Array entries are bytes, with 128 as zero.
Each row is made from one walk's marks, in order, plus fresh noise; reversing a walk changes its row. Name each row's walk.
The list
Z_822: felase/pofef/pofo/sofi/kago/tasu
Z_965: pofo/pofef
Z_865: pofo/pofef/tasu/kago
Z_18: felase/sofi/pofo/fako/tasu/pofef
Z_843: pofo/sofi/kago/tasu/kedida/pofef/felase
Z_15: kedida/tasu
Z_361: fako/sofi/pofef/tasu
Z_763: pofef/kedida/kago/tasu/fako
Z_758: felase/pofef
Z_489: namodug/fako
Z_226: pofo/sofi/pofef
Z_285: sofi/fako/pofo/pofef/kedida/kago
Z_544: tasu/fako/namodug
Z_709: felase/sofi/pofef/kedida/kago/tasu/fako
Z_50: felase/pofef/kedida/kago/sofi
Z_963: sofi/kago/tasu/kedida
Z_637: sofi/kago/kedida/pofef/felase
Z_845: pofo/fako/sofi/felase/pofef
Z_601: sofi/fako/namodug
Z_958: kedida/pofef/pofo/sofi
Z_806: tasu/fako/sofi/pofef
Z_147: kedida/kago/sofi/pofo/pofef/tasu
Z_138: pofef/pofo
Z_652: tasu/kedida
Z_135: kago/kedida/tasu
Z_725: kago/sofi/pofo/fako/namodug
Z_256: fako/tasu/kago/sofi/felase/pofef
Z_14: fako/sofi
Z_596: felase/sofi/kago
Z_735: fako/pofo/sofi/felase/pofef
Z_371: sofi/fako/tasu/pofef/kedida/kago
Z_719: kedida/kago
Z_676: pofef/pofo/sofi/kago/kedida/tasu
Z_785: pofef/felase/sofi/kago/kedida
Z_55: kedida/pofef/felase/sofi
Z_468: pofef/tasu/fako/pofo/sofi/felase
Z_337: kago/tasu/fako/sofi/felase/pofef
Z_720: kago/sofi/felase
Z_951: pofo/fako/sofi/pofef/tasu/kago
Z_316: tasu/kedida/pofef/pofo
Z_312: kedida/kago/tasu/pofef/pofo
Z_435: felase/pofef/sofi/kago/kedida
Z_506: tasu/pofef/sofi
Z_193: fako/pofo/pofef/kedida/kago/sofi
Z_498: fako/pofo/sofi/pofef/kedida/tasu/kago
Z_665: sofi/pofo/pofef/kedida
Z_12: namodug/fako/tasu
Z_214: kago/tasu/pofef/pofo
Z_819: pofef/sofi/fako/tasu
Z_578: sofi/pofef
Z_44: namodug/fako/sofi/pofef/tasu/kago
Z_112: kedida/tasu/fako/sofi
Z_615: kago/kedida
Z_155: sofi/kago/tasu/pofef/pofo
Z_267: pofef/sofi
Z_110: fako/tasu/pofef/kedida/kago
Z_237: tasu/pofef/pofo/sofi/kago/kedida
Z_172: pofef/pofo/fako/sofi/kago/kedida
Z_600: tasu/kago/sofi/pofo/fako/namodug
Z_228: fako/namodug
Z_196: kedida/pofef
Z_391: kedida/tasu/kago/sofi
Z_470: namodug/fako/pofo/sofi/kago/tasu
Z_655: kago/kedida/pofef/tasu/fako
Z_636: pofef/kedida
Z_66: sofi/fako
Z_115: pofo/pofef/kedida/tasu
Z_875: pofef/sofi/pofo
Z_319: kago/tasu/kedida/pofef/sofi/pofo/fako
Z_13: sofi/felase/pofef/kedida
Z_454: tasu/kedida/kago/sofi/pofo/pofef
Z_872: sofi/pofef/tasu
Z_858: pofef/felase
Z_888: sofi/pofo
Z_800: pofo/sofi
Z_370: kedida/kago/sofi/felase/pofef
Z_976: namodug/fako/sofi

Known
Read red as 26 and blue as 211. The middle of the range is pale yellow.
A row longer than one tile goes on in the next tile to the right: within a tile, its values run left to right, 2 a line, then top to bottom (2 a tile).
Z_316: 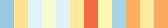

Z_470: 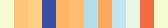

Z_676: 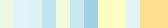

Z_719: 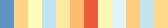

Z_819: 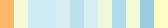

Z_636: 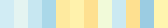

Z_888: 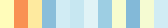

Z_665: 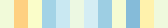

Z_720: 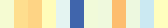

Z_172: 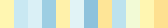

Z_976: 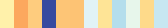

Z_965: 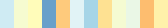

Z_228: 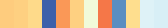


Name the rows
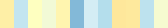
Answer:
Z_785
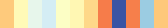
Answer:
Z_110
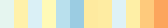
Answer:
Z_237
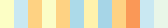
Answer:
Z_50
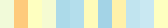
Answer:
Z_637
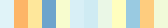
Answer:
Z_800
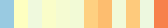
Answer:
Z_655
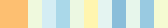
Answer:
Z_371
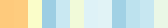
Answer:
Z_285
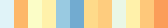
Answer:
Z_600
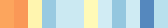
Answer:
Z_66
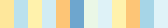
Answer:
Z_858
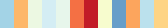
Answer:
Z_112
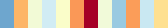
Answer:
Z_15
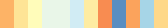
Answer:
Z_256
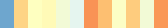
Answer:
Z_135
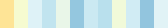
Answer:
Z_267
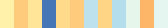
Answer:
Z_44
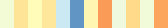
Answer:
Z_337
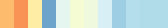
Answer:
Z_601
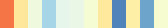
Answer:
Z_361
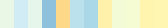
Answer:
Z_138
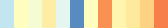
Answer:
Z_214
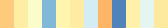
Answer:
Z_498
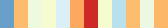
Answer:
Z_391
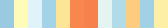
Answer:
Z_196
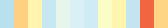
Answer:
Z_843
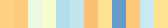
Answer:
Z_806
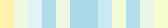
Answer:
Z_875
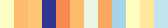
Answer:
Z_489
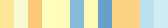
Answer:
Z_709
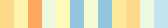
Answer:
Z_18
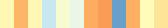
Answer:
Z_544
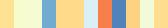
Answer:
Z_193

